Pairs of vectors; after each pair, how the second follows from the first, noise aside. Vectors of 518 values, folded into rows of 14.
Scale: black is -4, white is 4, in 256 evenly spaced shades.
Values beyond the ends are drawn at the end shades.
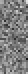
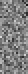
shuffled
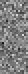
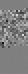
partly zeroed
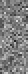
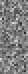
shuffled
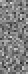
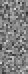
shuffled
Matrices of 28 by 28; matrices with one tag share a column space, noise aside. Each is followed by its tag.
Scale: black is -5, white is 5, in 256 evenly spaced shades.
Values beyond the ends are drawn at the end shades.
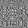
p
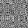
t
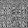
p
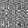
p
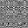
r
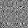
r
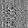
p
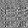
p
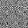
r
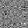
r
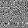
r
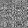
p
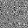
r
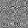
r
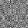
t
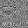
r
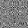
r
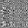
p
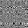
r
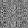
p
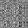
p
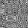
t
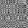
t
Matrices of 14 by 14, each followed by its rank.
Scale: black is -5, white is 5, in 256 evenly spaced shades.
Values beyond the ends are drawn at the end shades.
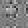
two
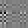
one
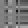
one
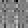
two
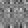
two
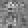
three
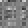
two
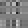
one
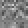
three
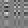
one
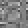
three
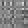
two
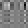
one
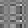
one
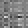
two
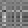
one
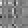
two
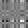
one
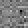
three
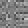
three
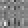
two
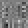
three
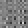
two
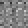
three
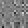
three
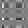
one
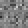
three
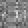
three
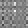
two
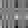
one
